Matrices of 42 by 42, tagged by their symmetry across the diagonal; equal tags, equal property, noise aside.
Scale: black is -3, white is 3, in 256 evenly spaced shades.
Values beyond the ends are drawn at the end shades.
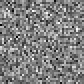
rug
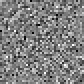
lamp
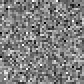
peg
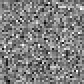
peg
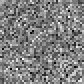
lamp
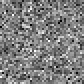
rug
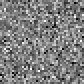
rug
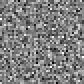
peg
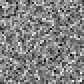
lamp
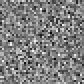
peg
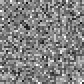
lamp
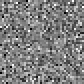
peg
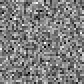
rug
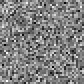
lamp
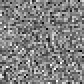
rug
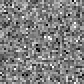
peg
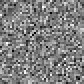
lamp
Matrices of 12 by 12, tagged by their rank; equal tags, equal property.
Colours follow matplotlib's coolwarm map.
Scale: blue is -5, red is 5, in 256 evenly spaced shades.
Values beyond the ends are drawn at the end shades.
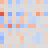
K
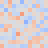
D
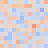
D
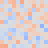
D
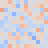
D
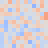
D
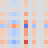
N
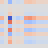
N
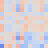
K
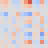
K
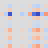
N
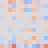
K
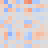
K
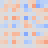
K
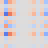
N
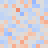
D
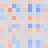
K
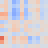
K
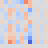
K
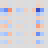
N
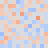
D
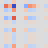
N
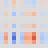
N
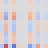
N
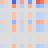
N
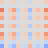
N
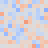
D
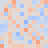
D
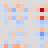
K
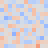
D
